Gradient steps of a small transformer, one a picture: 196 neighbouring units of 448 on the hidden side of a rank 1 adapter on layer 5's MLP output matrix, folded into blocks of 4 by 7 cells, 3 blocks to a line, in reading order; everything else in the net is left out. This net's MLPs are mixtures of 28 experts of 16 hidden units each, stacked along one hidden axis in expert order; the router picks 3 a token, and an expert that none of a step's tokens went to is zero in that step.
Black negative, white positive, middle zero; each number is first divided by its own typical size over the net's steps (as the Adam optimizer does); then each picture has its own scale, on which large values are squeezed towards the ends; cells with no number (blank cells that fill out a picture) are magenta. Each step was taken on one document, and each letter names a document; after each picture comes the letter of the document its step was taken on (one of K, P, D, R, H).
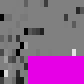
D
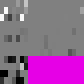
D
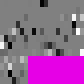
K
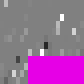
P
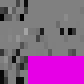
D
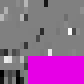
D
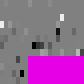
P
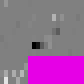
P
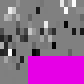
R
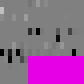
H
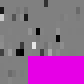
H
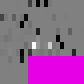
H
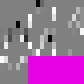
R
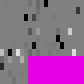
H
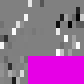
K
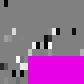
P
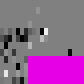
R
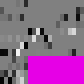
D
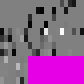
R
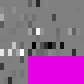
H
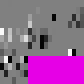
R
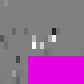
P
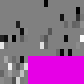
K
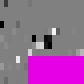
P
